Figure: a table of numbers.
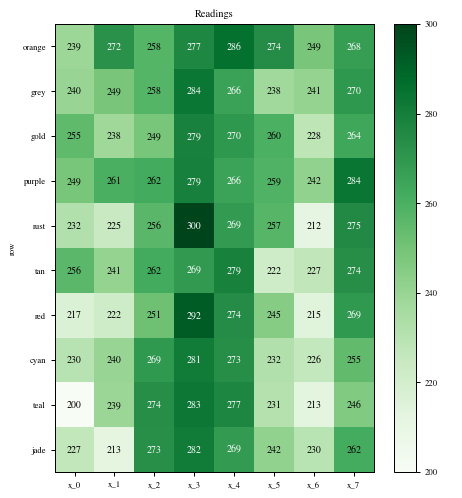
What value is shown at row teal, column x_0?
200
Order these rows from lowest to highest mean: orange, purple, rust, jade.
jade, rust, purple, orange
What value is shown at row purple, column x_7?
284
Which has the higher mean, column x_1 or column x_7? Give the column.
x_7
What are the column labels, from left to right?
x_0, x_1, x_2, x_3, x_4, x_5, x_6, x_7
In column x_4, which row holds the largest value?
orange
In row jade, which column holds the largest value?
x_3
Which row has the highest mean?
orange
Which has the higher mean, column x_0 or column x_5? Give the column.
x_5
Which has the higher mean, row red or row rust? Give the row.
rust
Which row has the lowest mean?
teal
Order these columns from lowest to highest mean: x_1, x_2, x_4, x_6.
x_6, x_1, x_2, x_4
